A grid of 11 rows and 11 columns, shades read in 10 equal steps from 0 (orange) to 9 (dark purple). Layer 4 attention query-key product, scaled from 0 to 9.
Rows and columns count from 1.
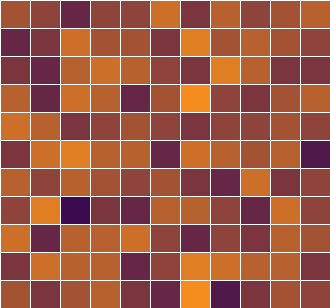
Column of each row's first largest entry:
3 1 2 2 3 11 8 3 2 5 8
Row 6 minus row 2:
-1 -4 -1 -1 -1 1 1 -1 1 -1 3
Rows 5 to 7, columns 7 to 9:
6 5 5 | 2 3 4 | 6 7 2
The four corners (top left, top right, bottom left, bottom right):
4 3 4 5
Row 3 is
6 7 3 2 3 5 6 1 3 6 6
